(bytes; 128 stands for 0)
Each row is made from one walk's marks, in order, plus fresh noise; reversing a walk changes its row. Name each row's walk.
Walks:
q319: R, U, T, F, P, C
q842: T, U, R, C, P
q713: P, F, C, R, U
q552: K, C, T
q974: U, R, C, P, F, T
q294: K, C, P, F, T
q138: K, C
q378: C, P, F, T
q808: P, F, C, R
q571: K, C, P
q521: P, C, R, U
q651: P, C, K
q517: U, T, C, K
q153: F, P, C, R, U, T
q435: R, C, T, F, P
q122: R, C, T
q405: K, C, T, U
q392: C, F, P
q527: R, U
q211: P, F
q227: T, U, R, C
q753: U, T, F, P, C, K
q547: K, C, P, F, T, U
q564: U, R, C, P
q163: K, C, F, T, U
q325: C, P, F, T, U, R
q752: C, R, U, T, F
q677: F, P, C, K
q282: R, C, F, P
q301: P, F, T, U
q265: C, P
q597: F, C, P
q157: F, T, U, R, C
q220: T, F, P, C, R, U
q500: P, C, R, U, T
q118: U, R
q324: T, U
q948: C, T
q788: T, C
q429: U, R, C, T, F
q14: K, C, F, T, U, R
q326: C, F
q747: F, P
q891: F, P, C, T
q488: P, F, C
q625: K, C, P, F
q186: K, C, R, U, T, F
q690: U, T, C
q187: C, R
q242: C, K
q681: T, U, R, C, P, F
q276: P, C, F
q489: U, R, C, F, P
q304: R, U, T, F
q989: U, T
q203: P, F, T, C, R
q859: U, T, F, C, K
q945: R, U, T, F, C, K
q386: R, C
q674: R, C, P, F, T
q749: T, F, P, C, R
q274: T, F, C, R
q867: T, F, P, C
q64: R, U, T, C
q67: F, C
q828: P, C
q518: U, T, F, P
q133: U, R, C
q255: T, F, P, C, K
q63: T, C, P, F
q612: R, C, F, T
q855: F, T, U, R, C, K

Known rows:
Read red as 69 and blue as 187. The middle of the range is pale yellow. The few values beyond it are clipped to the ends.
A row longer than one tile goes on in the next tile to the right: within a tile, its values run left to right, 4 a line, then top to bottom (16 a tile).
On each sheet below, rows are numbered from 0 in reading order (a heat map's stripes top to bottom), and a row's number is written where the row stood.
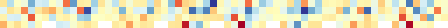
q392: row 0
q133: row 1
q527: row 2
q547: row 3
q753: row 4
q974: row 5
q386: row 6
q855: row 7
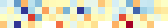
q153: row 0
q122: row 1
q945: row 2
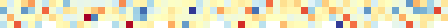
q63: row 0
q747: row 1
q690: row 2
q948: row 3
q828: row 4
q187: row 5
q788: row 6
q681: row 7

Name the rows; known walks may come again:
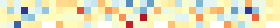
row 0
q989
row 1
q187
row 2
q842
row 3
q392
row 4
q674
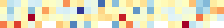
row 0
q282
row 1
q294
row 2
q324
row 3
q325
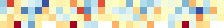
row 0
q163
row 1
q808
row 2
q489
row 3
q319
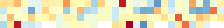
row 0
q274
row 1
q118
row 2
q14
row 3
q220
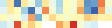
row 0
q157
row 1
q713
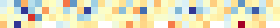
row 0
q153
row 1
q133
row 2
q386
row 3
q612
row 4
q64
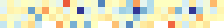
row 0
q67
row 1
q552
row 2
q974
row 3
q122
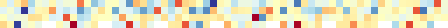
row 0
q378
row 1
q753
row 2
q681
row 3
q547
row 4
q597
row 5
q752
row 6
q527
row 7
q828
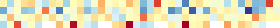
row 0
q63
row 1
q276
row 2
q203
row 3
q304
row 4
q500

